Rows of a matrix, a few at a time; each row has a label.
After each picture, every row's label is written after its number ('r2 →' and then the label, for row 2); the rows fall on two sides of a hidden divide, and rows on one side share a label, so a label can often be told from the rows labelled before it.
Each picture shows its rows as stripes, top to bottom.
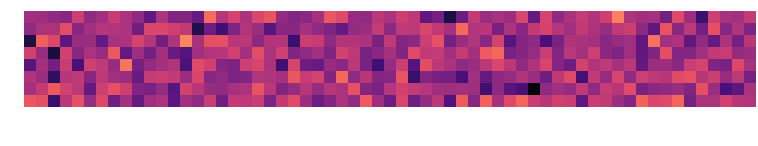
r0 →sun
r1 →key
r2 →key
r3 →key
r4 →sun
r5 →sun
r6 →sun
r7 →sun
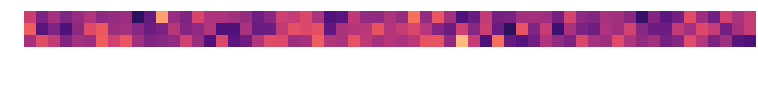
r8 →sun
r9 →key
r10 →key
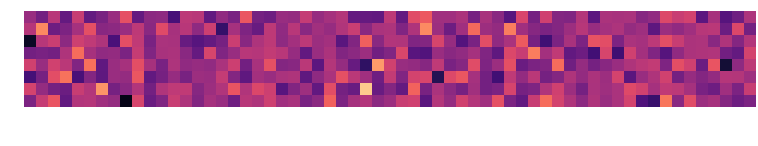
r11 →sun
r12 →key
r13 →sun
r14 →sun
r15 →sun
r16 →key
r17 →sun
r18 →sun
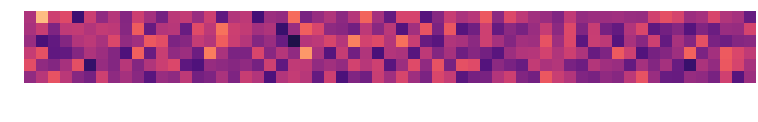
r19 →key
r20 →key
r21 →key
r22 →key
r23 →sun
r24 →sun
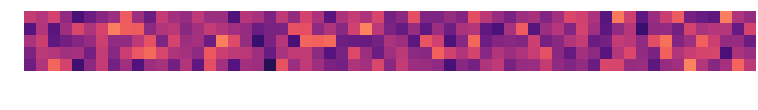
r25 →key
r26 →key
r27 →key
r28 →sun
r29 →sun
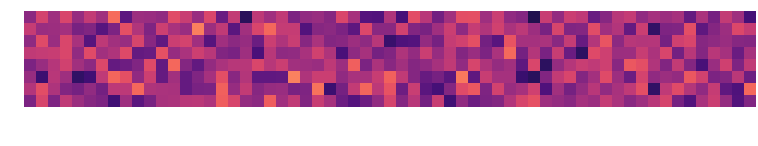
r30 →key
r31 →sun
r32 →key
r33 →sun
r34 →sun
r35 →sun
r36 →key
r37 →sun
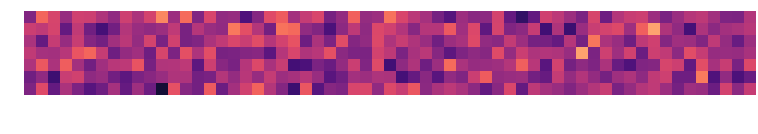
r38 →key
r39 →sun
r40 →sun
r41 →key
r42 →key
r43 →key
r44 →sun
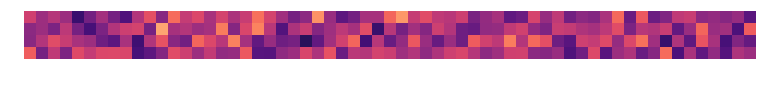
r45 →sun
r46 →sun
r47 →sun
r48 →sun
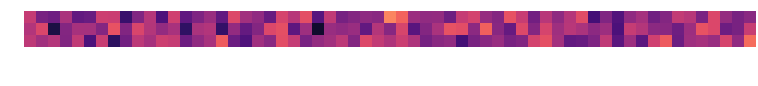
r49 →sun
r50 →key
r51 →sun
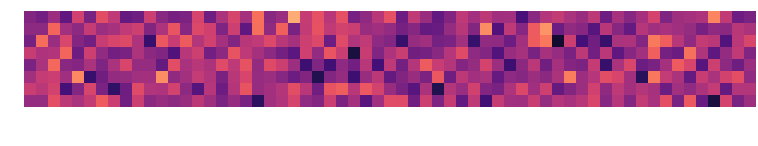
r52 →sun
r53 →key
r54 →key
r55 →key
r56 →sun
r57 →sun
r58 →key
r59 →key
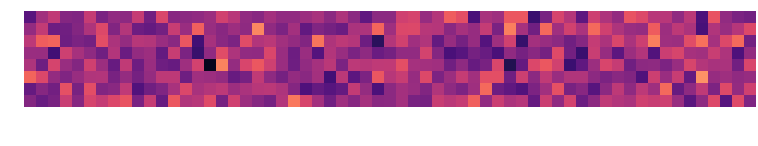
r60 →sun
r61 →sun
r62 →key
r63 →sun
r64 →sun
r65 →key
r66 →sun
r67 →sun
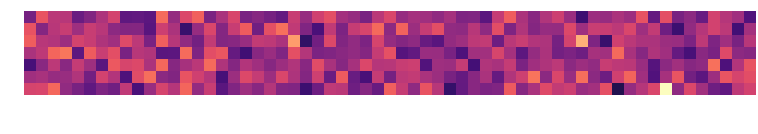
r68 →sun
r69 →sun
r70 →key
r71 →key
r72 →sun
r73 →key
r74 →sun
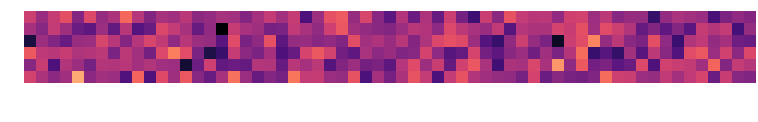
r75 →key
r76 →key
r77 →key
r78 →key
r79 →sun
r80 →key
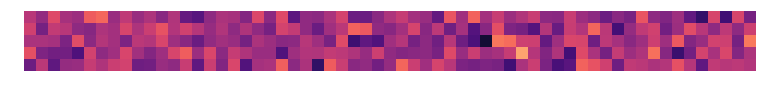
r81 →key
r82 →sun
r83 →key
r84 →key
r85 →sun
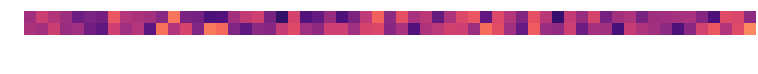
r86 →key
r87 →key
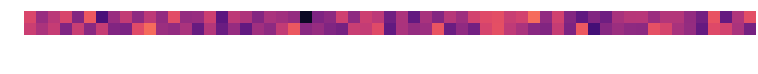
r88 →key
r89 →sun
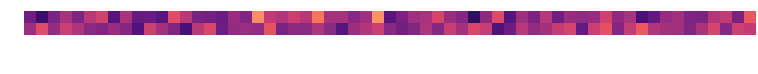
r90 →sun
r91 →sun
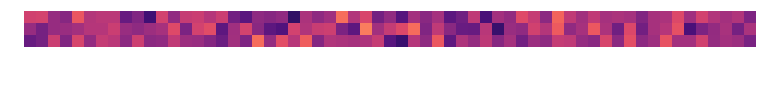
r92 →key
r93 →sun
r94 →sun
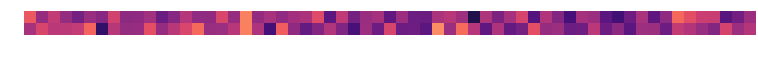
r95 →sun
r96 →sun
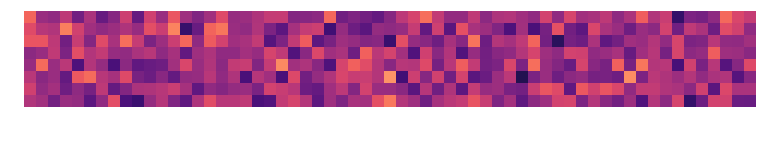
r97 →sun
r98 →sun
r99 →key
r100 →key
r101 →key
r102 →sun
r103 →key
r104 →sun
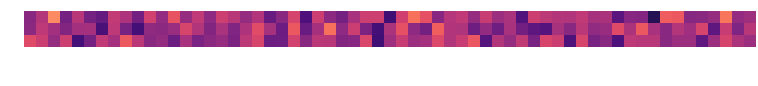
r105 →sun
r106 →sun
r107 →sun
